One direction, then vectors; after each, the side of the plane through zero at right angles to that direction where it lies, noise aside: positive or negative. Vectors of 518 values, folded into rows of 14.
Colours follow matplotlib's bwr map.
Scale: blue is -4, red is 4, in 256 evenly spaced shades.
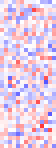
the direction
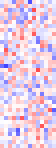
positive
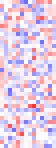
negative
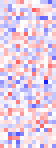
positive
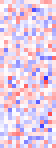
negative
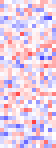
negative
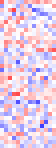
negative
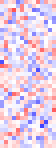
negative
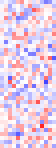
positive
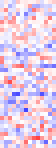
positive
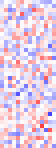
positive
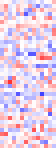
positive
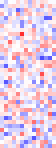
negative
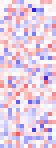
negative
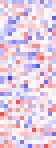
positive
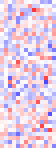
positive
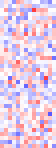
positive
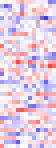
positive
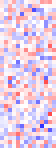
negative
